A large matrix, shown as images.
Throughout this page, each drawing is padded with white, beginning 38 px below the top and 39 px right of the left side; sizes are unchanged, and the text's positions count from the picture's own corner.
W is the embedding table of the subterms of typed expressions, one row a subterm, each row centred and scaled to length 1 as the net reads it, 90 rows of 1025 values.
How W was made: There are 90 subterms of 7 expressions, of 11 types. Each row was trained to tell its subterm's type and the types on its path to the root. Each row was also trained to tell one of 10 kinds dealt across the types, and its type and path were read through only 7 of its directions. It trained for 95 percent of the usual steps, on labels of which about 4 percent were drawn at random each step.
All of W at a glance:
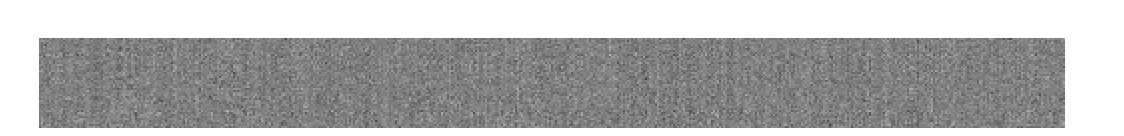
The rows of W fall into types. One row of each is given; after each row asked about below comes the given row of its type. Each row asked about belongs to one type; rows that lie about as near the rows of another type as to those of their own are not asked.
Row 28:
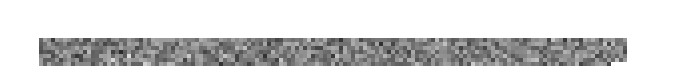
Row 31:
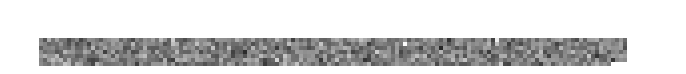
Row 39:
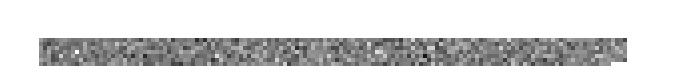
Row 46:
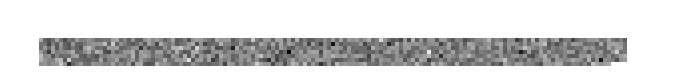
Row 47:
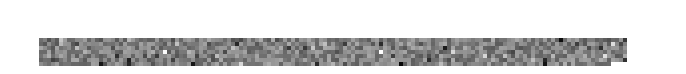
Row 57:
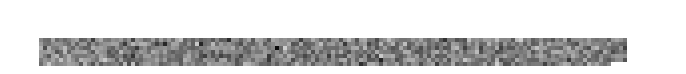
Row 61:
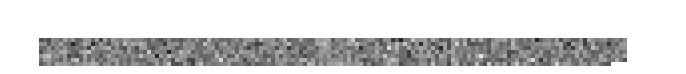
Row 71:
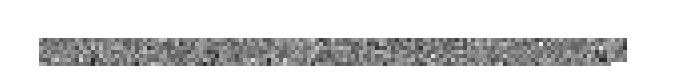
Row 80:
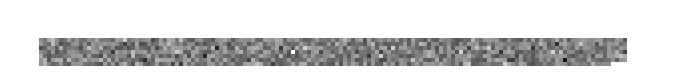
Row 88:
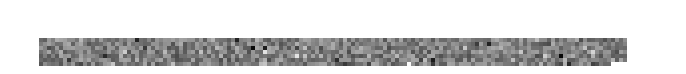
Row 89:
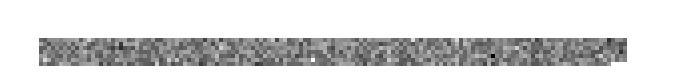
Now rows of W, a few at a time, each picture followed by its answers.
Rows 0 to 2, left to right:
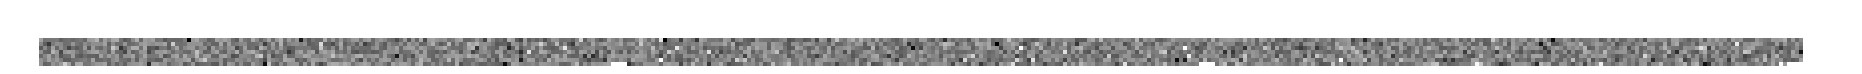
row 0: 46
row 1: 61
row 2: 31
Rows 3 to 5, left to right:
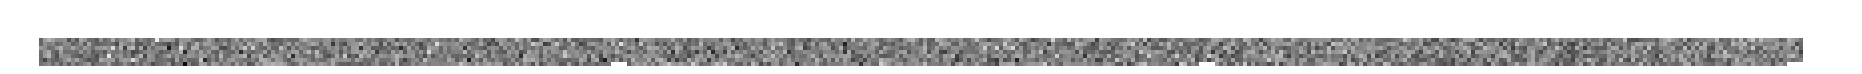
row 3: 28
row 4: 61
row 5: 80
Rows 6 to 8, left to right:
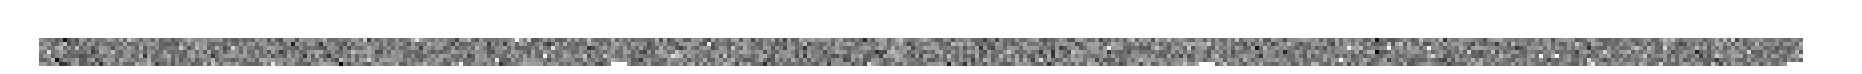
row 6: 47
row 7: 71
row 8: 57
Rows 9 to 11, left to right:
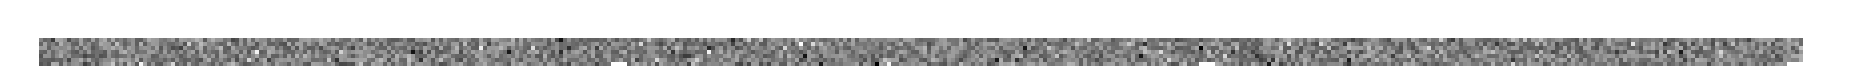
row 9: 47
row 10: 47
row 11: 46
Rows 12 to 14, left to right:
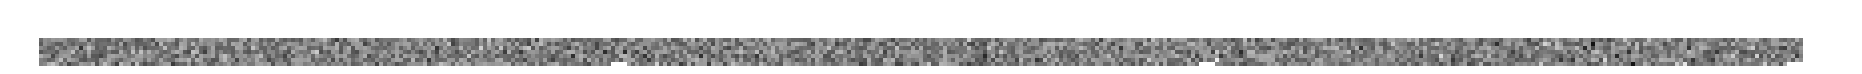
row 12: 28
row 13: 39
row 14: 80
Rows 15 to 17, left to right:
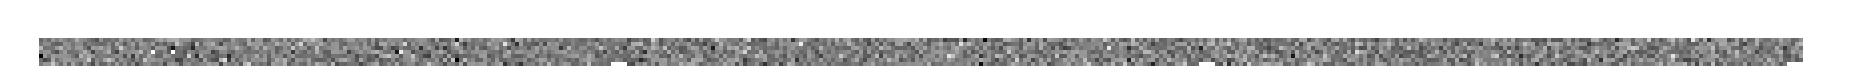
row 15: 88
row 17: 28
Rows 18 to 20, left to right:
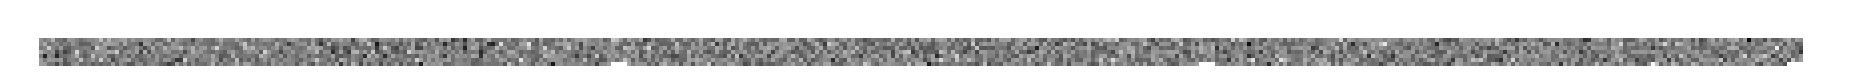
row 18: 80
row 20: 47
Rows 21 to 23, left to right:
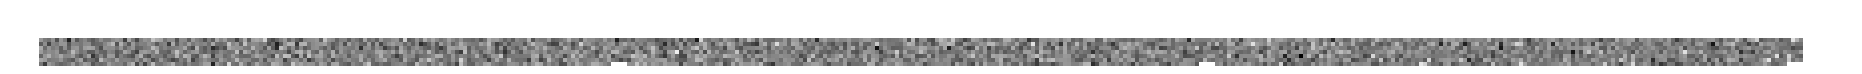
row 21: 39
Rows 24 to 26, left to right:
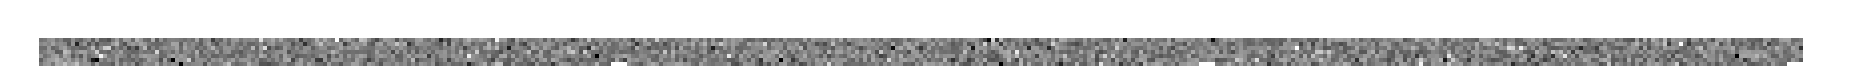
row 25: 31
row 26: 28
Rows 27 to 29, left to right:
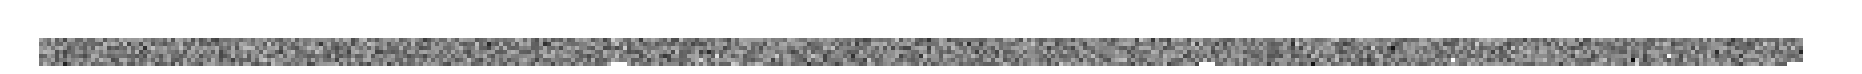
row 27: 57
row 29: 47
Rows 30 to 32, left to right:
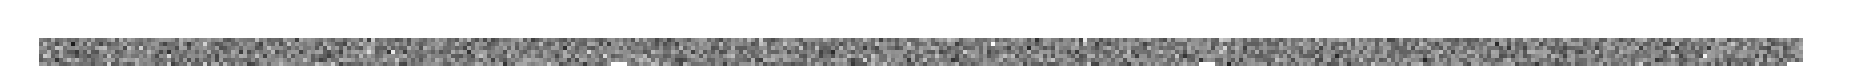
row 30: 47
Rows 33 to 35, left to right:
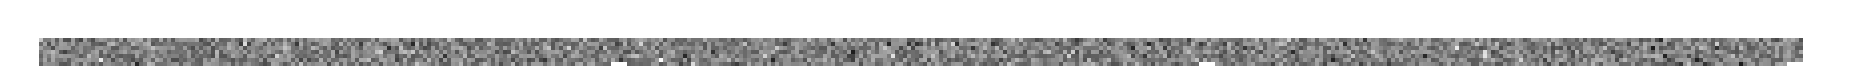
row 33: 57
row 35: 71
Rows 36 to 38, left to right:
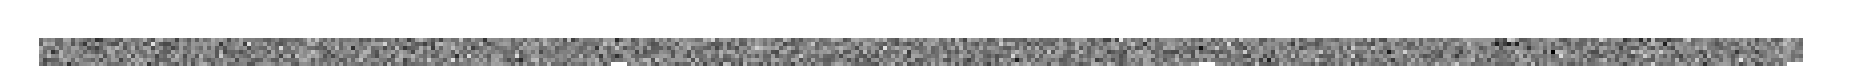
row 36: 28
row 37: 80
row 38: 71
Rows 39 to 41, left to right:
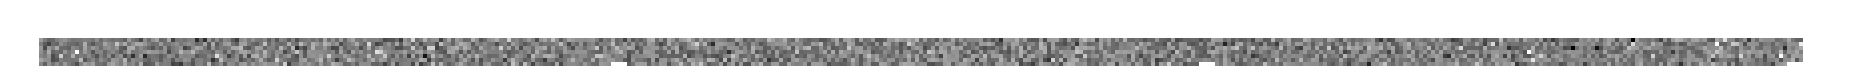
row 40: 47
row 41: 39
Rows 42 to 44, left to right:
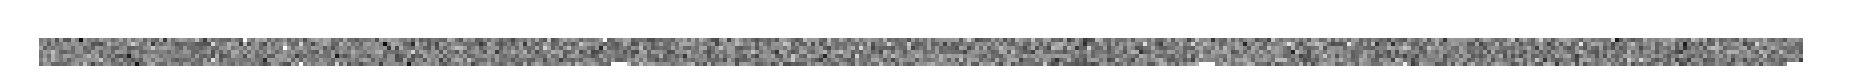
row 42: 57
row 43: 46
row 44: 57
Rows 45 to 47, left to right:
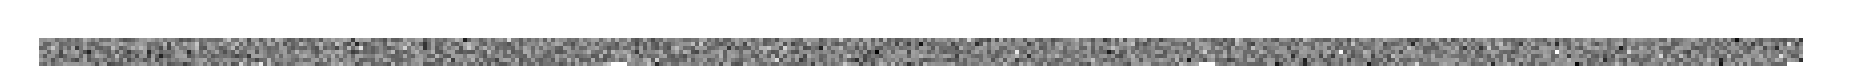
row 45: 31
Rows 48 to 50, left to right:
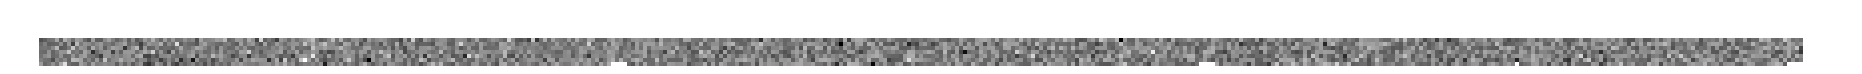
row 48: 71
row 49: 61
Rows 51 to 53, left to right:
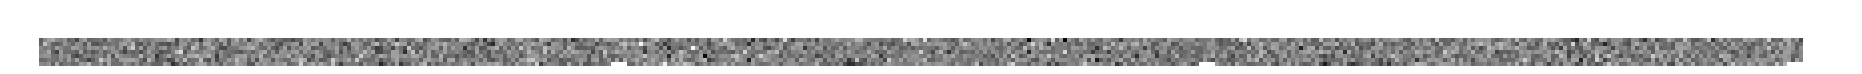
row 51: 28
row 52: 61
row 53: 71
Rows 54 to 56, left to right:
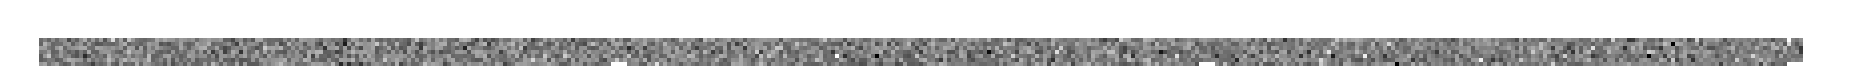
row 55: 89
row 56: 88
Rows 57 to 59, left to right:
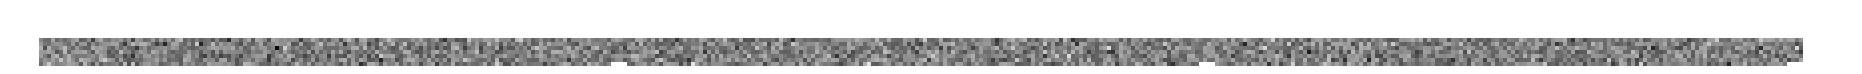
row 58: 61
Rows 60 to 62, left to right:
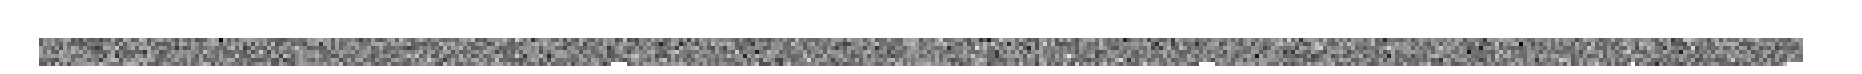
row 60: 28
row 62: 57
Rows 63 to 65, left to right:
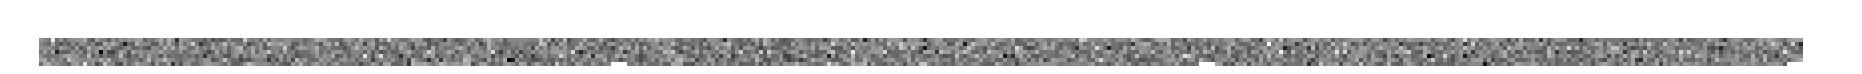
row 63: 57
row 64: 88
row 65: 89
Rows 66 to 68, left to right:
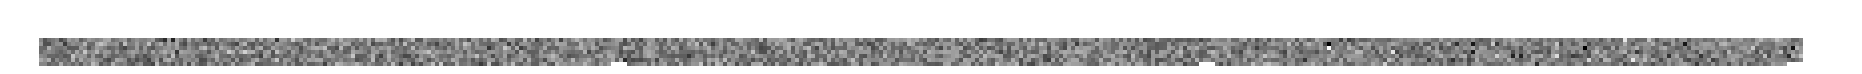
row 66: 80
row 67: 47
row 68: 31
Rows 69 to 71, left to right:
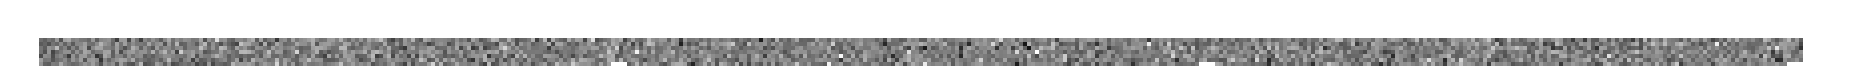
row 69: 71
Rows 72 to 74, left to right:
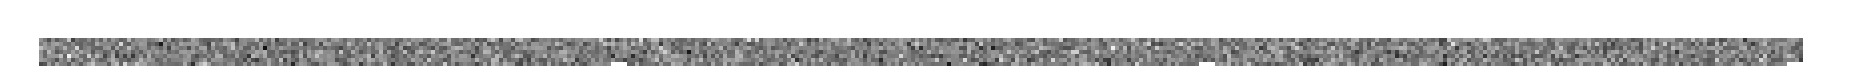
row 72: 39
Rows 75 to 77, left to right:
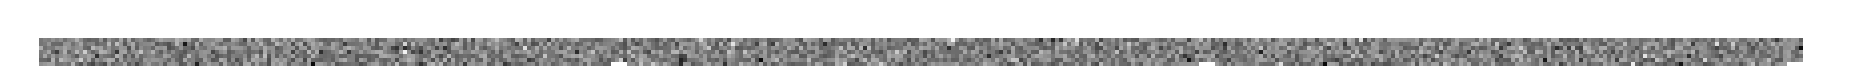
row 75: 88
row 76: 46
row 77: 71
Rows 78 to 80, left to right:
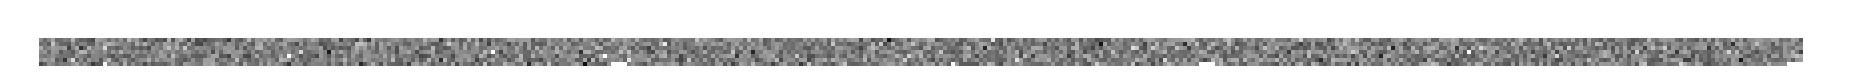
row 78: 57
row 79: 31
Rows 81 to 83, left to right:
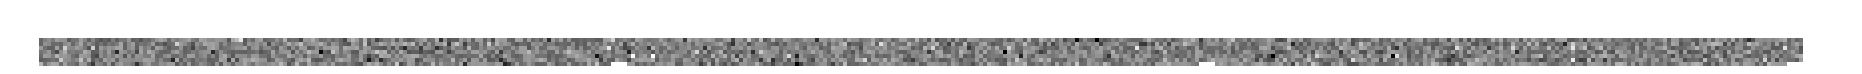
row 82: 89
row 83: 31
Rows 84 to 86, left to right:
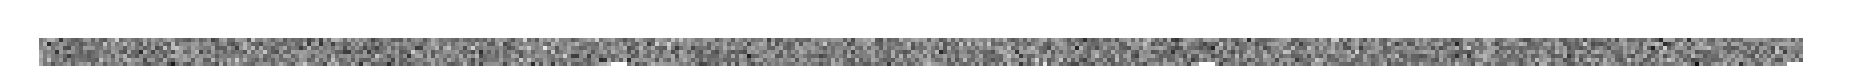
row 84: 31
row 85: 89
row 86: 71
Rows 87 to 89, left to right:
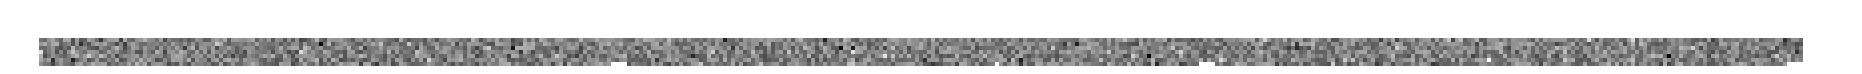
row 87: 31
